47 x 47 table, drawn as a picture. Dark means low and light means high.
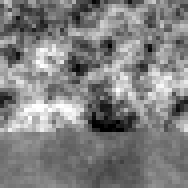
Ninth with the highest average: middle left. Ninth with the lowest average: bottom middle. Slope: none. Seam: horizontal, 70% of the way down, the bottom part calmer.
